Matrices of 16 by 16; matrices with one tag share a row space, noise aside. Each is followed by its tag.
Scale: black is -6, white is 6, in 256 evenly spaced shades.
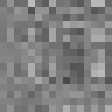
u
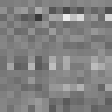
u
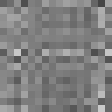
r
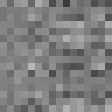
u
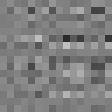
u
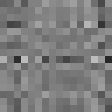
r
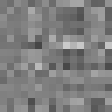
u
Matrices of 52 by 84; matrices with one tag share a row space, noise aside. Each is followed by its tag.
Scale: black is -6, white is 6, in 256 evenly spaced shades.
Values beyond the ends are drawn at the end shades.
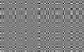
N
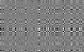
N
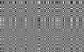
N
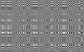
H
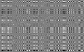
H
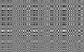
H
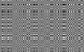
H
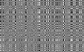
N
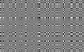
N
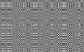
H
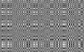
H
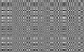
H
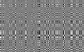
N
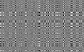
N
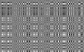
H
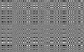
H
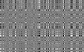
N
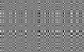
N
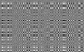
H
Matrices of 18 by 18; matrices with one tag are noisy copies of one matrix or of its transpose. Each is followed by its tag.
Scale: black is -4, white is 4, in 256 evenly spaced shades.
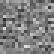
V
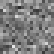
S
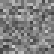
S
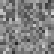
S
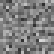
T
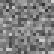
T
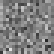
V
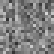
S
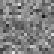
S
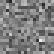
T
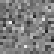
V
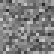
T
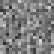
T
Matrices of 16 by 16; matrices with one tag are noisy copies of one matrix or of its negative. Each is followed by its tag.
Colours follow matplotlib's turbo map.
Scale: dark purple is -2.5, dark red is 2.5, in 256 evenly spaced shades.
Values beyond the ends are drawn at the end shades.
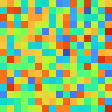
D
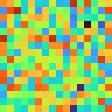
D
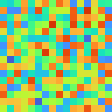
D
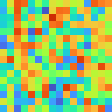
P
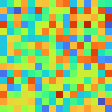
D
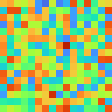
D
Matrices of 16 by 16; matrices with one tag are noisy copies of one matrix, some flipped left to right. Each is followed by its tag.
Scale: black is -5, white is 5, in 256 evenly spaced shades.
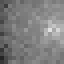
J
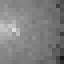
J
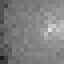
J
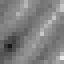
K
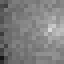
J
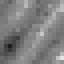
K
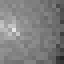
J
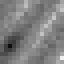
K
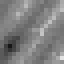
K
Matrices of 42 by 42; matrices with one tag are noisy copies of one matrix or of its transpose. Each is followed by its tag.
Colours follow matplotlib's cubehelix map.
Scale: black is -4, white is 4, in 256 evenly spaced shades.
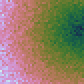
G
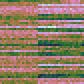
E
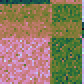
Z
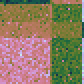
Z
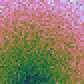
G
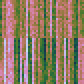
E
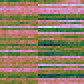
E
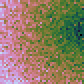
G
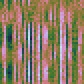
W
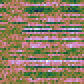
W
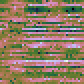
W
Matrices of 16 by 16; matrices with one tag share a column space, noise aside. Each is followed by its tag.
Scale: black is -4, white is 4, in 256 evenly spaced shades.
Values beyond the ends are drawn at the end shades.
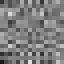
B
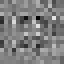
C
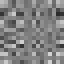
B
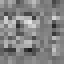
C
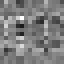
C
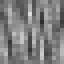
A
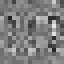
C
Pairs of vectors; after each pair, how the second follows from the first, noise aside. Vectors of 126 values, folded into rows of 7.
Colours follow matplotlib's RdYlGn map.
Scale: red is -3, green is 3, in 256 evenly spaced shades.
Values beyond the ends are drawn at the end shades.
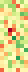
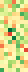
sign-scrambled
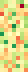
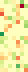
partly zeroed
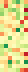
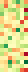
copied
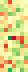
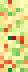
copied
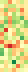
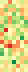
copied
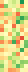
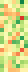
sign-scrambled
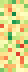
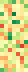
copied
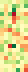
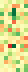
sign-scrambled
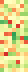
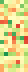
sign-scrambled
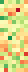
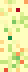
partly zeroed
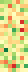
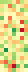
copied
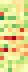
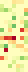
partly zeroed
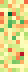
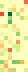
partly zeroed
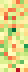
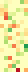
partly zeroed
